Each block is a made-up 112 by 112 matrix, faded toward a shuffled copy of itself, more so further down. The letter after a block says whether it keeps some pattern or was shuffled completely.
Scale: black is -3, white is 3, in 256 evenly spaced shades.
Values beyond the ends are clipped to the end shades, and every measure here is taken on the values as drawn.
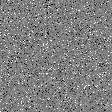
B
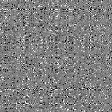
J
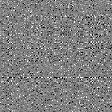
J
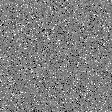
B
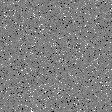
B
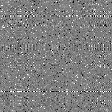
J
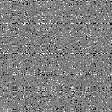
J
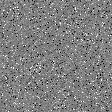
B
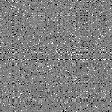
J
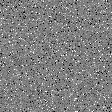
B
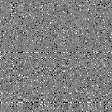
J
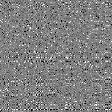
J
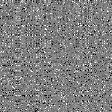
J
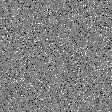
B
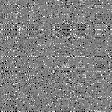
J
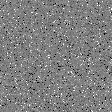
B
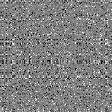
J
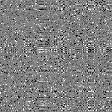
J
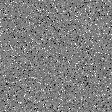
B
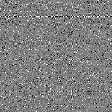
J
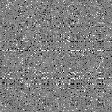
J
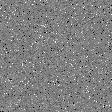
B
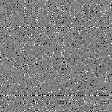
J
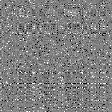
J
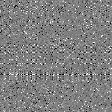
J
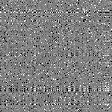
J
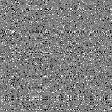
J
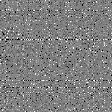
J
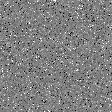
B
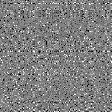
J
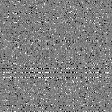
J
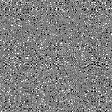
J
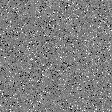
B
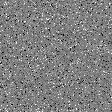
B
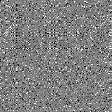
J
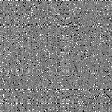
J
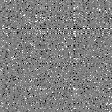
J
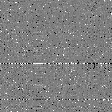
J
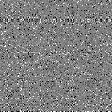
J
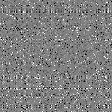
J
